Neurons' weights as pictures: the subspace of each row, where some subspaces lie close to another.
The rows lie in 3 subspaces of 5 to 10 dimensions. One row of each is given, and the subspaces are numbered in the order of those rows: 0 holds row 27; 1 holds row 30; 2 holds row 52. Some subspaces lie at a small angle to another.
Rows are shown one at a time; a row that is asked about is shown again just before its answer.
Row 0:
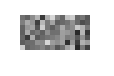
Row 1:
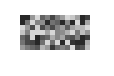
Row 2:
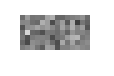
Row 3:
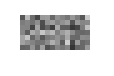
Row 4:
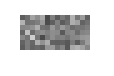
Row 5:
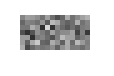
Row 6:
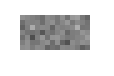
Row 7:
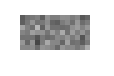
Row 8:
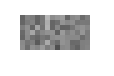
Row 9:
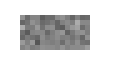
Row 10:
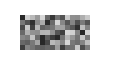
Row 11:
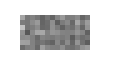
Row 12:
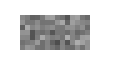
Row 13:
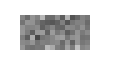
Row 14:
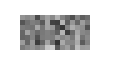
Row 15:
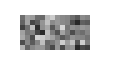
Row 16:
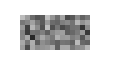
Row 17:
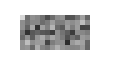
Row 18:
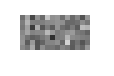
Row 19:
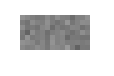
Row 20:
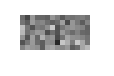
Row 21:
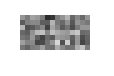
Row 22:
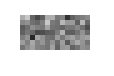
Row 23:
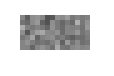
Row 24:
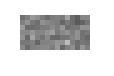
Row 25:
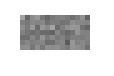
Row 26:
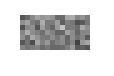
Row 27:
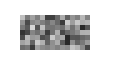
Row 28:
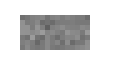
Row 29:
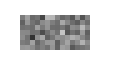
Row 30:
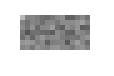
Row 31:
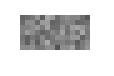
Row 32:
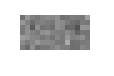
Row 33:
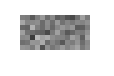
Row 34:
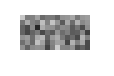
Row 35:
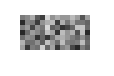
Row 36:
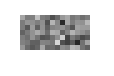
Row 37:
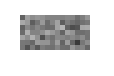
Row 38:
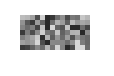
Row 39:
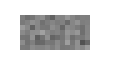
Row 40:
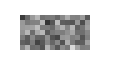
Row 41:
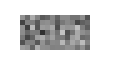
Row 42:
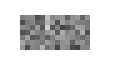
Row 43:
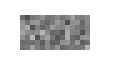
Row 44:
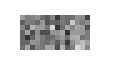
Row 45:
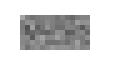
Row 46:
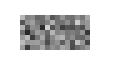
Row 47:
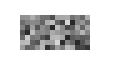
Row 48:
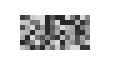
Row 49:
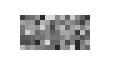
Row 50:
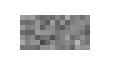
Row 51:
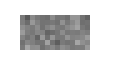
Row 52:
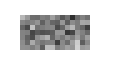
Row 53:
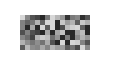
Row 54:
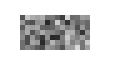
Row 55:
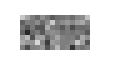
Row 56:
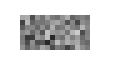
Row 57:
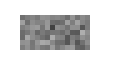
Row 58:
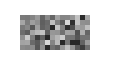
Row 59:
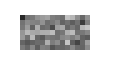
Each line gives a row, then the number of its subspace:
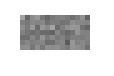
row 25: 1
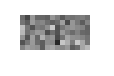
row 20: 0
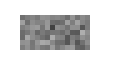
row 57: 0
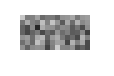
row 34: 2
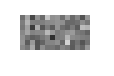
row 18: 0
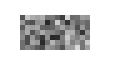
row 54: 2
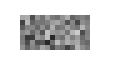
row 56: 0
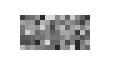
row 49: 2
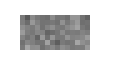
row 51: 0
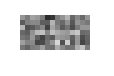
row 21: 0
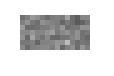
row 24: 0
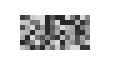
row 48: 2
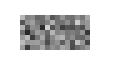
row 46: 2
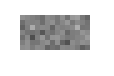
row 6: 0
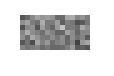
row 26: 1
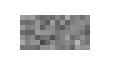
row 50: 2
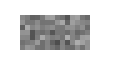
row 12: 0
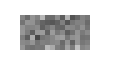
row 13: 2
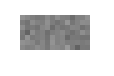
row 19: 0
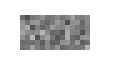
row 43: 0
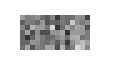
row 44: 0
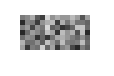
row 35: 2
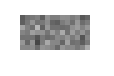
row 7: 1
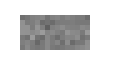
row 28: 2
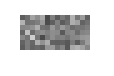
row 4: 0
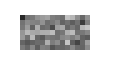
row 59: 1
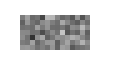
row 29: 0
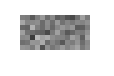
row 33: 2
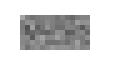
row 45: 2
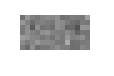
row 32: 0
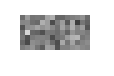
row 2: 1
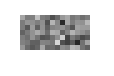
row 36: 0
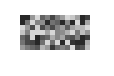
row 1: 1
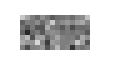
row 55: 2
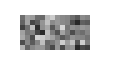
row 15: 0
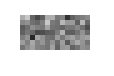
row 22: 1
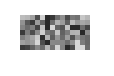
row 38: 0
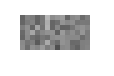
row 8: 2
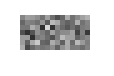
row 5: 2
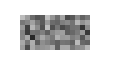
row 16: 2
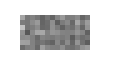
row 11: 2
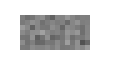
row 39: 0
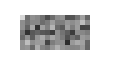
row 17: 1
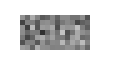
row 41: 0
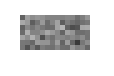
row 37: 0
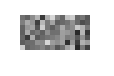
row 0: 2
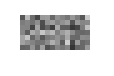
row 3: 1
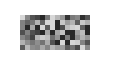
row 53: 2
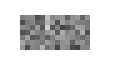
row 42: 2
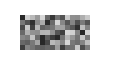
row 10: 2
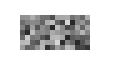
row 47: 0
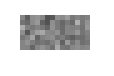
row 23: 1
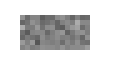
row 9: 1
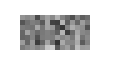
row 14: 2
